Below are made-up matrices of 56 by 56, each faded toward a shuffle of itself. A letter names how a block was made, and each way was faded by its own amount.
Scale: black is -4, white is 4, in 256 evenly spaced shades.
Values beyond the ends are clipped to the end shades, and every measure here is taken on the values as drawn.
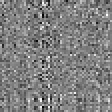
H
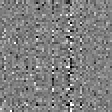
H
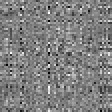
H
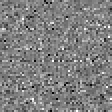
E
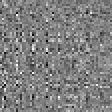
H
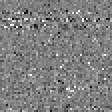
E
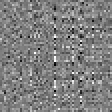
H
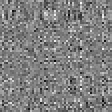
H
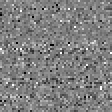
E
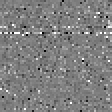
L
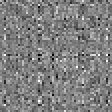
H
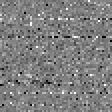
E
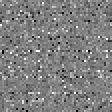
L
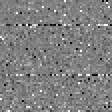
L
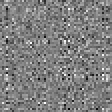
H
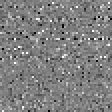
L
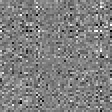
H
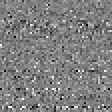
E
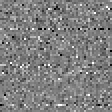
E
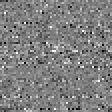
E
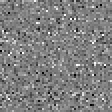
L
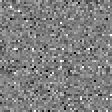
E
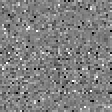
L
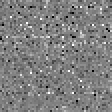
L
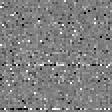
L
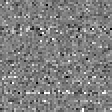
E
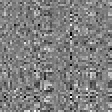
H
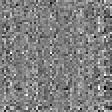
H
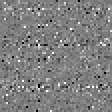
L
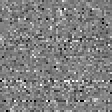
E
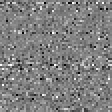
E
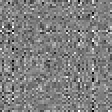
H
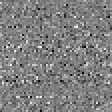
E
